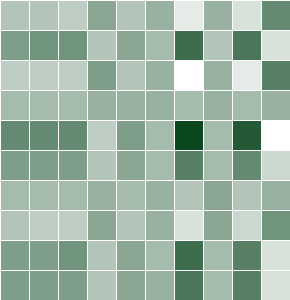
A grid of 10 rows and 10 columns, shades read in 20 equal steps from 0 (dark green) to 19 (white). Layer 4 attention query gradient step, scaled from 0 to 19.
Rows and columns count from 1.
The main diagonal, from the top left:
13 8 14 11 9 12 13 10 6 16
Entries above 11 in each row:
6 4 6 5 4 4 6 6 4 3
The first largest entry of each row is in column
7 10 7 1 10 10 7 7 10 10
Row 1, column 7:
17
